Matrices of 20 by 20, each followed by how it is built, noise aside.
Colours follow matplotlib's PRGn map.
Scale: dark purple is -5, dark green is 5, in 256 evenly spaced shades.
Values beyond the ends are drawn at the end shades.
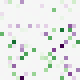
sparse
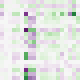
low rank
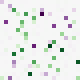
sparse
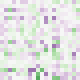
low rank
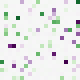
sparse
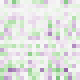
low rank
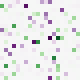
sparse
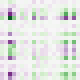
low rank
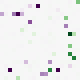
sparse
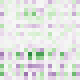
low rank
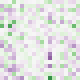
low rank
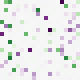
sparse
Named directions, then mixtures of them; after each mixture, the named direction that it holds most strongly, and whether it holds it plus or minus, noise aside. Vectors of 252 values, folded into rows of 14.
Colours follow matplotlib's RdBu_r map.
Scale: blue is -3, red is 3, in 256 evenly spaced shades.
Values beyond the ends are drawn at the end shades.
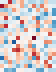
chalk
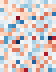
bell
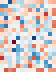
chalk, minus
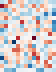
chalk, plus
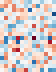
bell, plus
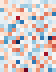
bell, plus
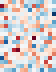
chalk, plus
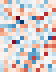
bell, plus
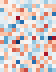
bell, plus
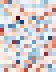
bell, plus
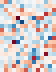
bell, plus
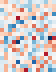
bell, plus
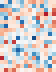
chalk, minus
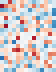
chalk, plus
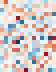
bell, plus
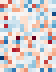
chalk, plus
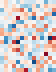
bell, plus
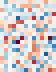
bell, minus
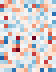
chalk, plus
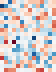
chalk, minus
